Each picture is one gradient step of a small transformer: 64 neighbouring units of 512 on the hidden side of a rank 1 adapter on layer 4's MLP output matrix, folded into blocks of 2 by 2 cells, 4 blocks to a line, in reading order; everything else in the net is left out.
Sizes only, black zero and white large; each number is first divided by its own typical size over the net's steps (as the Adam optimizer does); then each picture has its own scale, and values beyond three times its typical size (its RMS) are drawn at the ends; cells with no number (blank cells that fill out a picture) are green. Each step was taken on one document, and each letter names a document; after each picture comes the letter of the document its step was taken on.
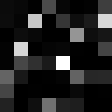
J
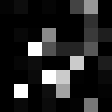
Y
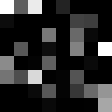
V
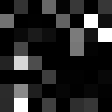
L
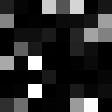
L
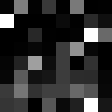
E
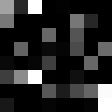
V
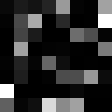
J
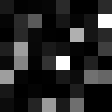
J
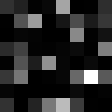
J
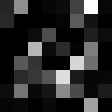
Y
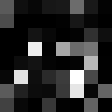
Y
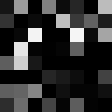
L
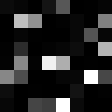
J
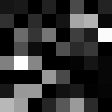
L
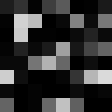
J
